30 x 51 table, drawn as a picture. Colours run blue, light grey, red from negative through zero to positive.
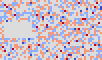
Overall the values sit about 50% of the way up the scale. The halves do not mirror each other. The middle left is the calmest part. Fine speckle covers the field. No single row or column stands out from its neighbours. In the middle left lies a patch that is calmer than the rest.
